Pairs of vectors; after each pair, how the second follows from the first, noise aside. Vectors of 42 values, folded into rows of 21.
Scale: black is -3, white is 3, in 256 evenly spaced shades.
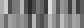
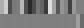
partly zeroed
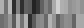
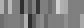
partly zeroed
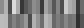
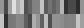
sign-scrambled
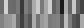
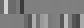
partly zeroed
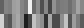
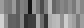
sign-scrambled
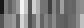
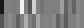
partly zeroed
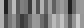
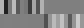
partly zeroed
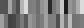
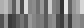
sign-scrambled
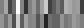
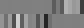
partly zeroed
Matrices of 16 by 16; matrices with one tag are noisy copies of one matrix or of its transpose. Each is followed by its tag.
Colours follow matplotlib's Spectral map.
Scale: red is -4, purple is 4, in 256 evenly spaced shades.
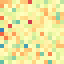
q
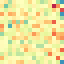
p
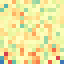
p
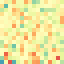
p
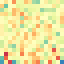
p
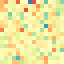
q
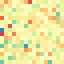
q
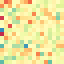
q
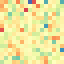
q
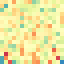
p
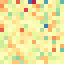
q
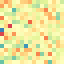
q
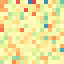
q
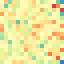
p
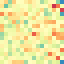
p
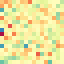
q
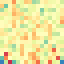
p
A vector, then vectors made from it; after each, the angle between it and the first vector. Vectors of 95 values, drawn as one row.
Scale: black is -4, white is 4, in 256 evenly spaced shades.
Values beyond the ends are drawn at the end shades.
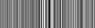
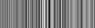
nearly parallel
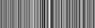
nearly opposite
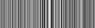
nearly opposite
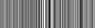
nearly parallel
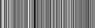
orthogonal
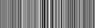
nearly opposite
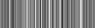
partly opposed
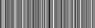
orthogonal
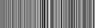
nearly opposite
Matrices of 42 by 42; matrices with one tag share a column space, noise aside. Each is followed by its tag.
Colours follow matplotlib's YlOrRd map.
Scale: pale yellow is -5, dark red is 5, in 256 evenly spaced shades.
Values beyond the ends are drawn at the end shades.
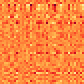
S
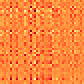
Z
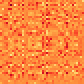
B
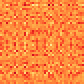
B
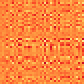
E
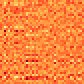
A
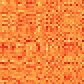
E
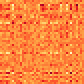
S
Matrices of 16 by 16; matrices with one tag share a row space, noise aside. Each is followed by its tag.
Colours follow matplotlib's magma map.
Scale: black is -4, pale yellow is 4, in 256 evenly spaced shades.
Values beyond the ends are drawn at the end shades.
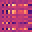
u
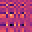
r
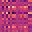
u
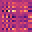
u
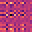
r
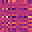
u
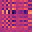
u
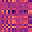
u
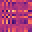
u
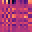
u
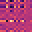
r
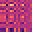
r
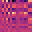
u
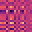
r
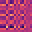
r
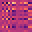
u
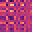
r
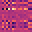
u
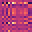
u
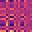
r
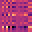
u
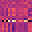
u
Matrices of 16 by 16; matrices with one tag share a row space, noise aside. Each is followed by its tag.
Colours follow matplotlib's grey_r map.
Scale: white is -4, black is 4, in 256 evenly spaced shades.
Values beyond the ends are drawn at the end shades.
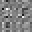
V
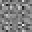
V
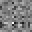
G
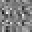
V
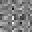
G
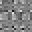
G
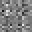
V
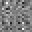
V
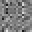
V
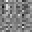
V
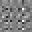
V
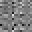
G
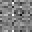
G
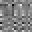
G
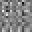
V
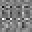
V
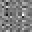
V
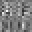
V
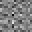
G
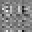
V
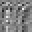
V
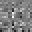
G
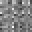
G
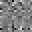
G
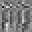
V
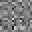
G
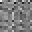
G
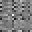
G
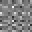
G
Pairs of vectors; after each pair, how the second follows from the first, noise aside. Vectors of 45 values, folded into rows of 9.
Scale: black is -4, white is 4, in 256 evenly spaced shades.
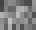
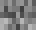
wrapped around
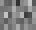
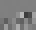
partly zeroed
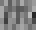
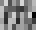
scaled up
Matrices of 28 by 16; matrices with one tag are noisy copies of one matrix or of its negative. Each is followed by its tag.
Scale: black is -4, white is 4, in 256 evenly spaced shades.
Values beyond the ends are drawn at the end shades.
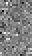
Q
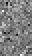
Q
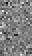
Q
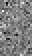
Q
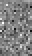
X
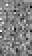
X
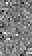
Q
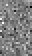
X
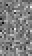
X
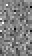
X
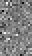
Q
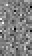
X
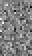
X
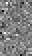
Q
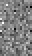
X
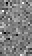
Q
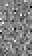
X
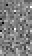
X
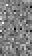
X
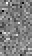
Q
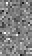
Q
